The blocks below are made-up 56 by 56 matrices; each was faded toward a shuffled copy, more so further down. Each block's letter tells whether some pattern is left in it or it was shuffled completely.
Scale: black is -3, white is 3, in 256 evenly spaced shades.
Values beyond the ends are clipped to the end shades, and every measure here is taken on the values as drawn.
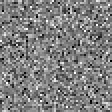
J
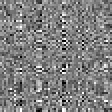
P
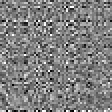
P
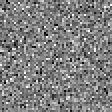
J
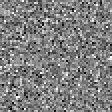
J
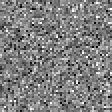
J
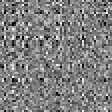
P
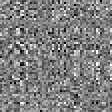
P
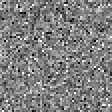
J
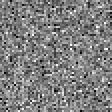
J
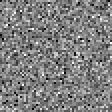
J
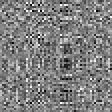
P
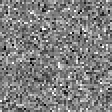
J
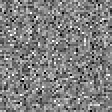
J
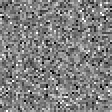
J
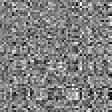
P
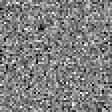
J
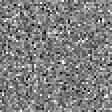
J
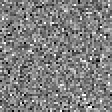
J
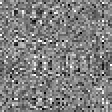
P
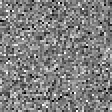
J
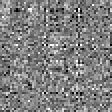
P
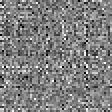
P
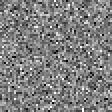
J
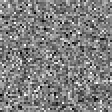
J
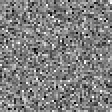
J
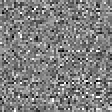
P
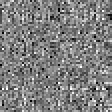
P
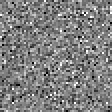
J
